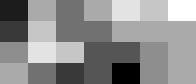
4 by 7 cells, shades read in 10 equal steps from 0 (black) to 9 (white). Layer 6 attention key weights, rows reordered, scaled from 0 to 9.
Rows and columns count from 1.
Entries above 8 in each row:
1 0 0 0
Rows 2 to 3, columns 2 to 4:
7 4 4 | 8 7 3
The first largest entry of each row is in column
7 2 2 1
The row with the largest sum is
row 1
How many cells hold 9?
1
